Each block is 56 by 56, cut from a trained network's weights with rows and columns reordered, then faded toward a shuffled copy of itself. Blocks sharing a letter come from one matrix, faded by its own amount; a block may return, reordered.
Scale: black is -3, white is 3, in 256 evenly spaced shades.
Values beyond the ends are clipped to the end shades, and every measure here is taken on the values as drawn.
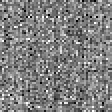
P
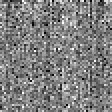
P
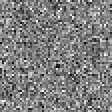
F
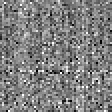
P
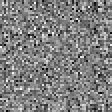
F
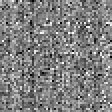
P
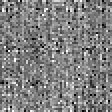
P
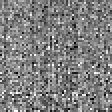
P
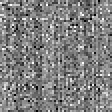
P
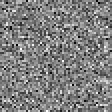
F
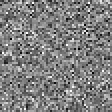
F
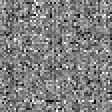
P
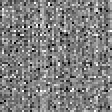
P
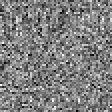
F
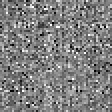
P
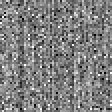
P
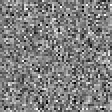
F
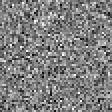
F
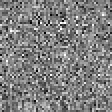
F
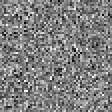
F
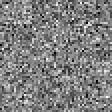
F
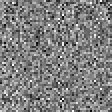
F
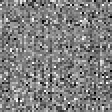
P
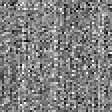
P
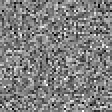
F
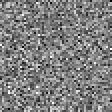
F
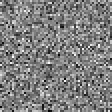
F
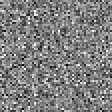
F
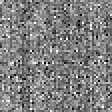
P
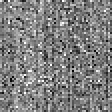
P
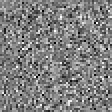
F
